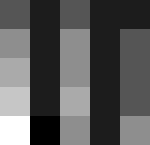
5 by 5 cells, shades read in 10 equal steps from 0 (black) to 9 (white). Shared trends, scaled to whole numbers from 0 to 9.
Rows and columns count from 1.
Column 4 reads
1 1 1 1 1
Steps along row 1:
down up down same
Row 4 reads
7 1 6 1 3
